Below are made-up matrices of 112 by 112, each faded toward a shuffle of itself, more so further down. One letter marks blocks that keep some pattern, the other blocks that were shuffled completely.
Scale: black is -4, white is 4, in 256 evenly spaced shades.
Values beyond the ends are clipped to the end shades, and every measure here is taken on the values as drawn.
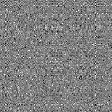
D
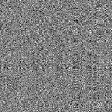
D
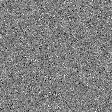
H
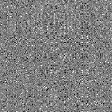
D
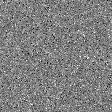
H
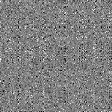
D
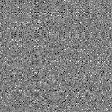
D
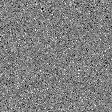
H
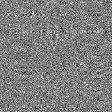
D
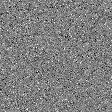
H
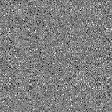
D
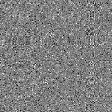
D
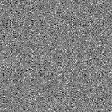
D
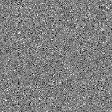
D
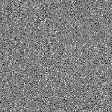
D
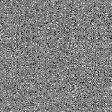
D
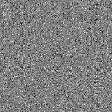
D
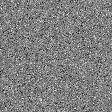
H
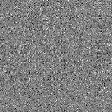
D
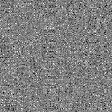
D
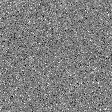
H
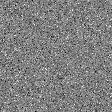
H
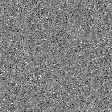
H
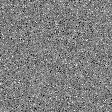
H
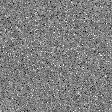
H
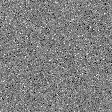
H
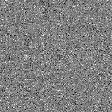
D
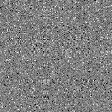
D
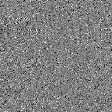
D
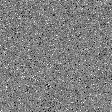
H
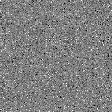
D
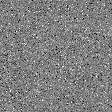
H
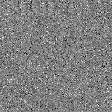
D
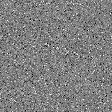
D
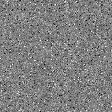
D
